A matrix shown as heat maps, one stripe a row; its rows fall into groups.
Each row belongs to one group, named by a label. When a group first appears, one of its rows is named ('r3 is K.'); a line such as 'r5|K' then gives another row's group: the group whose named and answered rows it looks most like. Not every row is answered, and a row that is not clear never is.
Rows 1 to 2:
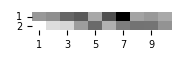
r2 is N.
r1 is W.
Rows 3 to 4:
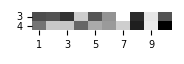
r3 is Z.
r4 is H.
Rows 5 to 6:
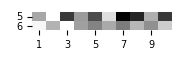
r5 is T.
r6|N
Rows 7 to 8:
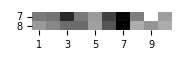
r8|W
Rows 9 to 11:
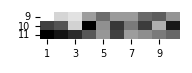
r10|H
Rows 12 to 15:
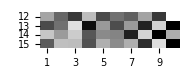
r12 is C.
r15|H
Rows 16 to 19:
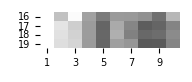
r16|N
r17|N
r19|N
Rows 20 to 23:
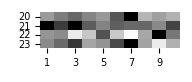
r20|W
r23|W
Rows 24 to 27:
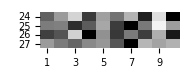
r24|H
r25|W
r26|H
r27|W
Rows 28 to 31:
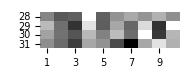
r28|Z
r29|C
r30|C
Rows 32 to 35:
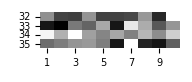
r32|C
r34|N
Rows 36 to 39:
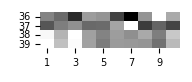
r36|W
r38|N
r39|N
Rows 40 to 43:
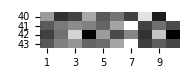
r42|H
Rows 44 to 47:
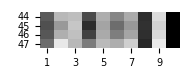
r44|H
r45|H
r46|H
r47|H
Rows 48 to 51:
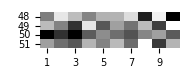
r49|C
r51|C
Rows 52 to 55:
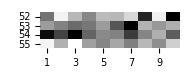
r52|H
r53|W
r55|N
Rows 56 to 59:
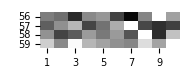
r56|W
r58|C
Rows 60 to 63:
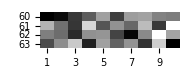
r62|W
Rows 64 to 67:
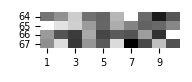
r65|N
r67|T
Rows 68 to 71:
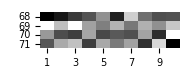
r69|N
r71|H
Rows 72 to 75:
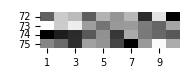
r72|H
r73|N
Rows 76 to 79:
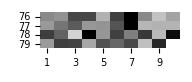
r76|W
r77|W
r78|H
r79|C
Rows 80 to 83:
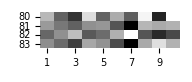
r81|W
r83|W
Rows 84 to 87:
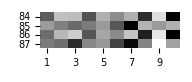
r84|H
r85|W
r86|H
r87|W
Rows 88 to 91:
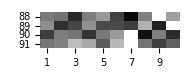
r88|W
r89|C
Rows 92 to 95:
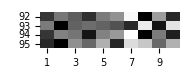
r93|C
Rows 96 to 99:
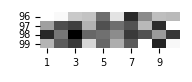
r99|C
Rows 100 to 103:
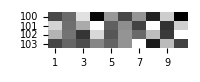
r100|H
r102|C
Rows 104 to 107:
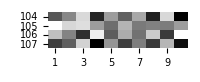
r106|C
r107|H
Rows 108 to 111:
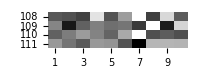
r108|Z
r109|C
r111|W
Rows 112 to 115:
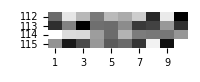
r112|H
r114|N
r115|C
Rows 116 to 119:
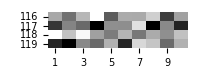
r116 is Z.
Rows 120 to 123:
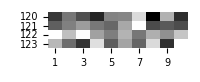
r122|N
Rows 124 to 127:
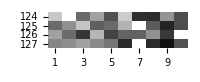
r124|T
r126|C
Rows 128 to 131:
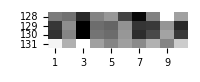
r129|T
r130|T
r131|N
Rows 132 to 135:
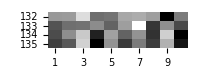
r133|Z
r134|H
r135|H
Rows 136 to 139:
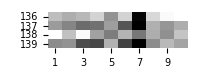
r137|W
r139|W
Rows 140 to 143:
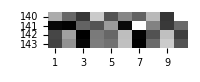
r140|C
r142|T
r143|T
